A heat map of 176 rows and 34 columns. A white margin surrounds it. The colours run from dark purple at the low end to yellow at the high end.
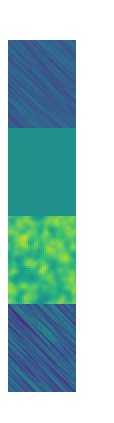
It is made of 4 by 1 panels. Panel 1,1: low, slanting down to the right, faint in contrast. Panel 2,1: middling, flat. Panel 3,1: high, blotchy. Panel 4,1: low, slanting down to the right.
